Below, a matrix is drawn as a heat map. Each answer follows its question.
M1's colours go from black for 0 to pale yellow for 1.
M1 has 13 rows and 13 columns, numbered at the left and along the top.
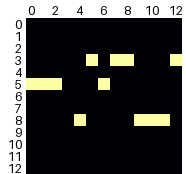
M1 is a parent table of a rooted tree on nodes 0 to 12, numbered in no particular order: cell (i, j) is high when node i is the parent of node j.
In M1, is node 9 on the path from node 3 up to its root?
no
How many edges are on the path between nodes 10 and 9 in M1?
2
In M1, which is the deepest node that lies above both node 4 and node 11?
8
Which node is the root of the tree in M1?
3
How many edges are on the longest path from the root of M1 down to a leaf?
2
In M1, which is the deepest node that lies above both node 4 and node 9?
8
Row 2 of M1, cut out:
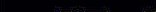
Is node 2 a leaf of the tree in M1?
yes
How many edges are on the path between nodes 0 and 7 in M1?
3
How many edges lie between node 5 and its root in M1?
1
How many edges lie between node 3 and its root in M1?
0
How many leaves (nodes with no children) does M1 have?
10
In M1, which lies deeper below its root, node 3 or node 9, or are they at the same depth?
node 9
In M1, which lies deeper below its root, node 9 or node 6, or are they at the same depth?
the same depth
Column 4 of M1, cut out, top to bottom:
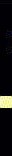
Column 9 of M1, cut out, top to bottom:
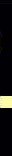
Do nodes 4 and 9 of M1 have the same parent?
yes
